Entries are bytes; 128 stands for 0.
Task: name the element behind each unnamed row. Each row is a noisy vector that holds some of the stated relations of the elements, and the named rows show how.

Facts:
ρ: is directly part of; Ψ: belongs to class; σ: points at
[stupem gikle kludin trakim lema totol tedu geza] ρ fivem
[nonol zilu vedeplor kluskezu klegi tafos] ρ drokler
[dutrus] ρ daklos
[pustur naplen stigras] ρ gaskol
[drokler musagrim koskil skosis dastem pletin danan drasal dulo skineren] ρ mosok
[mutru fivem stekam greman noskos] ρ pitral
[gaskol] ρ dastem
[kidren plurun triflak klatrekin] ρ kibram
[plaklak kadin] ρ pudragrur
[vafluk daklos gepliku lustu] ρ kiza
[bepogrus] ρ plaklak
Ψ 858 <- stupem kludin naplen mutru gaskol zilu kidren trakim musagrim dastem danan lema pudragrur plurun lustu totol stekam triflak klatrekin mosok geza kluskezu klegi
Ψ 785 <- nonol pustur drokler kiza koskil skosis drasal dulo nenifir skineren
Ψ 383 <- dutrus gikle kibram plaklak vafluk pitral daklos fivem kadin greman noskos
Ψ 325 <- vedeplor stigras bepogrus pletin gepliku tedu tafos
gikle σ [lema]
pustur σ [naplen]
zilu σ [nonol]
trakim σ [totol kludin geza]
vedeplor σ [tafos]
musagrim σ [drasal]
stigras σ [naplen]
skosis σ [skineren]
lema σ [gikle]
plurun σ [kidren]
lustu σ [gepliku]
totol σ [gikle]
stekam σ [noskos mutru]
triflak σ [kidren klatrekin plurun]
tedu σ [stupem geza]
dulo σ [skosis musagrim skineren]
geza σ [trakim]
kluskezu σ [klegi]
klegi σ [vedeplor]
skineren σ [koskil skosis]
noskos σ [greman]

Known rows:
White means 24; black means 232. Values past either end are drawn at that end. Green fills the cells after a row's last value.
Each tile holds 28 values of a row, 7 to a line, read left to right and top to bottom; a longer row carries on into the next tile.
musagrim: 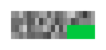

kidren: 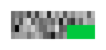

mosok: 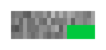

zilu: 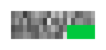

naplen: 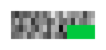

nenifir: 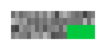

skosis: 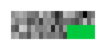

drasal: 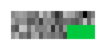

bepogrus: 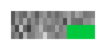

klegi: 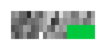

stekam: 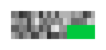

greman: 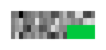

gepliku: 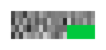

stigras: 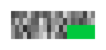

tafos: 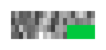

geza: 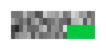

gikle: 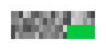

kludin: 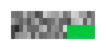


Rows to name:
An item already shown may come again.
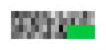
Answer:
naplen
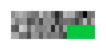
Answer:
skineren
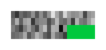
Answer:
naplen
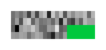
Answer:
klatrekin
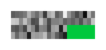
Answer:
pustur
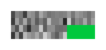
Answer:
gepliku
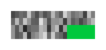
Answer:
stigras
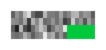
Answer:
tedu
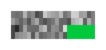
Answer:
kludin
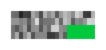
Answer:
mutru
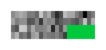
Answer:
koskil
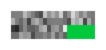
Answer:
trakim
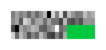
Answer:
triflak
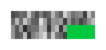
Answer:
stigras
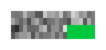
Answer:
totol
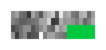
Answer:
kluskezu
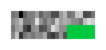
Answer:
noskos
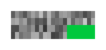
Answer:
nonol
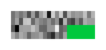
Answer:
plurun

